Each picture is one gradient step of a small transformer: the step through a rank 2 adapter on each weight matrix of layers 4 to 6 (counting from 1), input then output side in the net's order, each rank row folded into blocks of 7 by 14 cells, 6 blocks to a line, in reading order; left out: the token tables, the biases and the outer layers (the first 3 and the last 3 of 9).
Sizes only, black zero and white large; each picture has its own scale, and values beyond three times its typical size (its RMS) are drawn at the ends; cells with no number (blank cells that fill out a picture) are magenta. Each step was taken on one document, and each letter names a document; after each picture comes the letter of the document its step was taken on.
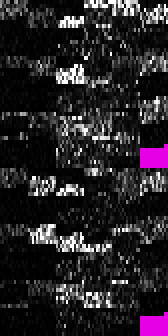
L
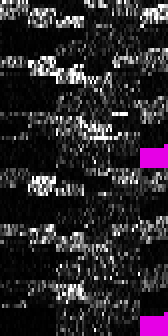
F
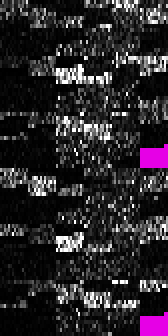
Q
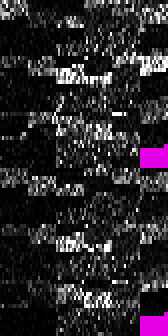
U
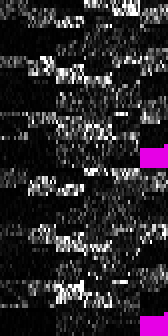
F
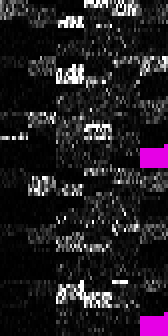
L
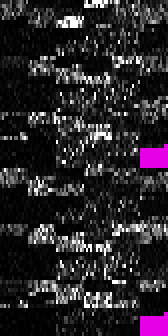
U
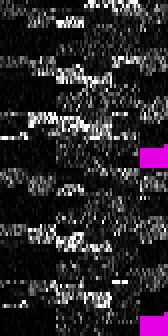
F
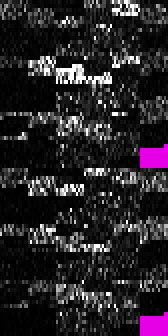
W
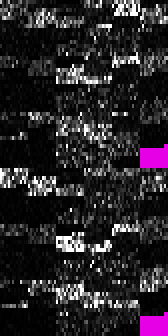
W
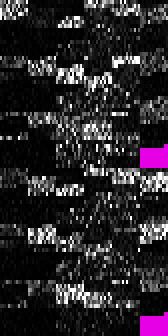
L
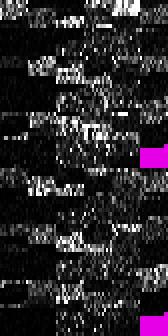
F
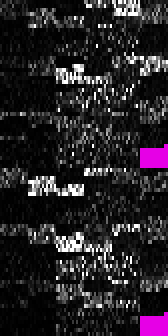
U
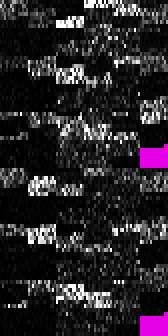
L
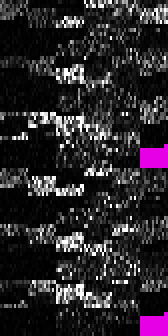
L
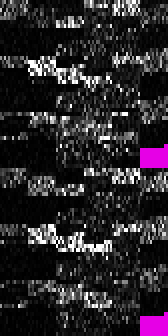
L
